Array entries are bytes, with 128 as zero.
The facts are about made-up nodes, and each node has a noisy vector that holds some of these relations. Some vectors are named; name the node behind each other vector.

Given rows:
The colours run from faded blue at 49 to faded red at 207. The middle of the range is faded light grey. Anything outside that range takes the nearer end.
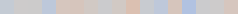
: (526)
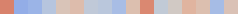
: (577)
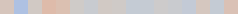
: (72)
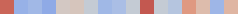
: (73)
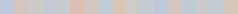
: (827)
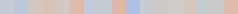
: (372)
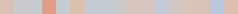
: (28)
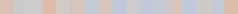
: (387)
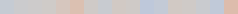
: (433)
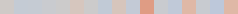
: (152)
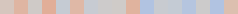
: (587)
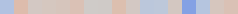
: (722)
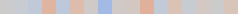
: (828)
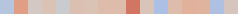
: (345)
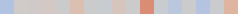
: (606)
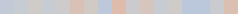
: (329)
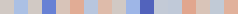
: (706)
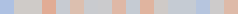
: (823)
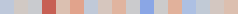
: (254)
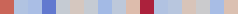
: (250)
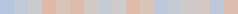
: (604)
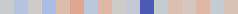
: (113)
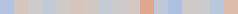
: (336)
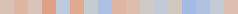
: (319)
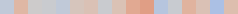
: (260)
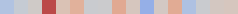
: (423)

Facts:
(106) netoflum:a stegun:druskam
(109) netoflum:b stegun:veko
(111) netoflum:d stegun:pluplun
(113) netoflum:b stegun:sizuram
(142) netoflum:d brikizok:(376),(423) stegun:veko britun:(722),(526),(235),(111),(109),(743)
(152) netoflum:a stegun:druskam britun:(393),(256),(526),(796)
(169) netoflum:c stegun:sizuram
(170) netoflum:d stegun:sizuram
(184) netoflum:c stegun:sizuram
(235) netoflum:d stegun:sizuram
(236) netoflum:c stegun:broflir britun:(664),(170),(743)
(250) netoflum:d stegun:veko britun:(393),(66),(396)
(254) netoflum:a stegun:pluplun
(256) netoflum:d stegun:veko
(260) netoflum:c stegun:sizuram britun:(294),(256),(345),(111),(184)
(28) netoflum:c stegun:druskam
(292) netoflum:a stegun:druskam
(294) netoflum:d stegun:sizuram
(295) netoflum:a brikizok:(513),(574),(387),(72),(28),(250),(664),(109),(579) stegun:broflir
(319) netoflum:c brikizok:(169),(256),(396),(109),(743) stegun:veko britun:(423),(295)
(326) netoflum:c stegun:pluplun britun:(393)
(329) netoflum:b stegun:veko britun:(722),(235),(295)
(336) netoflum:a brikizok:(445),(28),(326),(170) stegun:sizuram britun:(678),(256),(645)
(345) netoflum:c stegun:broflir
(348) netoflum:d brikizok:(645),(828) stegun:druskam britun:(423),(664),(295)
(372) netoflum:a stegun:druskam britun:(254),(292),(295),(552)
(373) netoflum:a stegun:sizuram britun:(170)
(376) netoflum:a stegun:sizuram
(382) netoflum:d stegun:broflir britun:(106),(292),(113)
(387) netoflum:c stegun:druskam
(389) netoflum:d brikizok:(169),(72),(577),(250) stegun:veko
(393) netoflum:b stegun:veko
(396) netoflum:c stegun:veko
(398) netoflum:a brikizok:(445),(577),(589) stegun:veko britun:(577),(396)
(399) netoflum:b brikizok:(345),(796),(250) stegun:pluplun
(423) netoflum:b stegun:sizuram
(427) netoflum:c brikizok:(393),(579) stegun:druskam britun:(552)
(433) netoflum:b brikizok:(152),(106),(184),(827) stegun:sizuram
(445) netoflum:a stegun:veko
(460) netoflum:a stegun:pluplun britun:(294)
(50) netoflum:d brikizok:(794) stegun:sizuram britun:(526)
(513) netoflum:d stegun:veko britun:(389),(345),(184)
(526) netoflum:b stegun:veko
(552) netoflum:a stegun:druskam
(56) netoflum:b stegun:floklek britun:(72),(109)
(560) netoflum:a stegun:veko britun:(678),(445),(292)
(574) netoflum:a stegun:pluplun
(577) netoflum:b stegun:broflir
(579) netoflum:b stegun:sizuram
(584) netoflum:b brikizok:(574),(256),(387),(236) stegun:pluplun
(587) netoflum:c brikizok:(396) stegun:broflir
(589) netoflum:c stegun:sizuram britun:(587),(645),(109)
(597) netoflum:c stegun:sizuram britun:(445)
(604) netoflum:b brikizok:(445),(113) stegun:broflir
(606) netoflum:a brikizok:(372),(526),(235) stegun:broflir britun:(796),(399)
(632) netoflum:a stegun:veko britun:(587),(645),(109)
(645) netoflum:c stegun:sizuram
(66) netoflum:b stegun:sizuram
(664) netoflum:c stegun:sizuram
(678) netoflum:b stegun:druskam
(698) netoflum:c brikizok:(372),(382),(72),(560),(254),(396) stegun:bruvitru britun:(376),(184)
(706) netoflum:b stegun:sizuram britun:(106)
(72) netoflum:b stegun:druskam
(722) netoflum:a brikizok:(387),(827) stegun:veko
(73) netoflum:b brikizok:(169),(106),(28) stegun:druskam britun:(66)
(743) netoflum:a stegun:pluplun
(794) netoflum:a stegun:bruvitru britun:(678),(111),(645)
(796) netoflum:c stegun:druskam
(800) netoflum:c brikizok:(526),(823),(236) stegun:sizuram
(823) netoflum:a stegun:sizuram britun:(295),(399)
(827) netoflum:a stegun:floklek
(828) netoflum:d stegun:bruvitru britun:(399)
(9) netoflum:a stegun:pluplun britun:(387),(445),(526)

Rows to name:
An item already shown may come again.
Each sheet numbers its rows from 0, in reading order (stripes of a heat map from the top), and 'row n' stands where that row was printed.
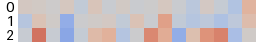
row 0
(597)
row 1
(632)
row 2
(698)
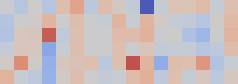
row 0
(113)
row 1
(823)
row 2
(236)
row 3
(560)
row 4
(389)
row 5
(393)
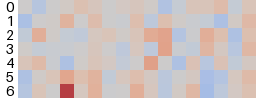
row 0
(678)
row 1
(823)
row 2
(260)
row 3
(152)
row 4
(256)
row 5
(295)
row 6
(743)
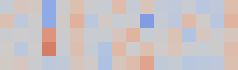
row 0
(560)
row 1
(382)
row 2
(235)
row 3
(348)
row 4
(142)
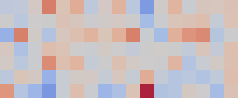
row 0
(552)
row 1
(678)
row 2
(376)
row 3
(72)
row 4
(399)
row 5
(632)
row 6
(398)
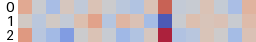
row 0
(326)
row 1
(106)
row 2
(398)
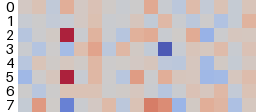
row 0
(111)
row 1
(9)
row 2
(170)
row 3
(113)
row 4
(445)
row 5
(373)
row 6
(678)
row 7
(513)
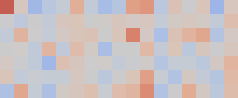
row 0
(396)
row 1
(579)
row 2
(294)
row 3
(828)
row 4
(584)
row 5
(50)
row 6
(460)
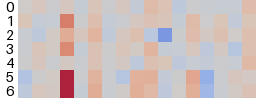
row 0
(800)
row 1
(796)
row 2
(292)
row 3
(645)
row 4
(800)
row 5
(170)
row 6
(664)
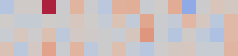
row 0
(170)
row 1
(152)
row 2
(589)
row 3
(427)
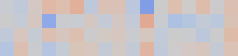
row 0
(292)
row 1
(56)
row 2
(574)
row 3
(794)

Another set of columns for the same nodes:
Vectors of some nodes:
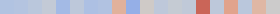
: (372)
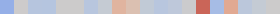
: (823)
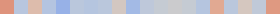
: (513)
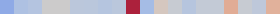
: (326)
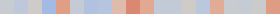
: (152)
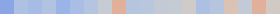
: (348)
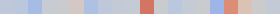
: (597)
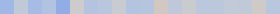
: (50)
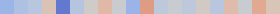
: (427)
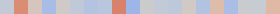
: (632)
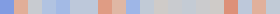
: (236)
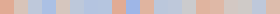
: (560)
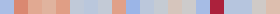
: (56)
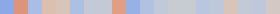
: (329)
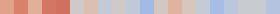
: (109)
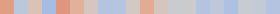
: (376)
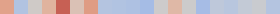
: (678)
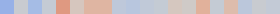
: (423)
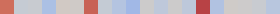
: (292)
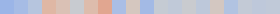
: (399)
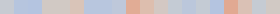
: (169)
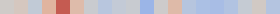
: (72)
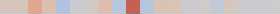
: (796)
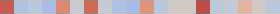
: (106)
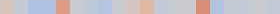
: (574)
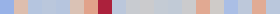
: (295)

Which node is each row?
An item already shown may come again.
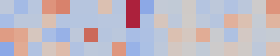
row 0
(73)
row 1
(326)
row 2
(445)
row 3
(329)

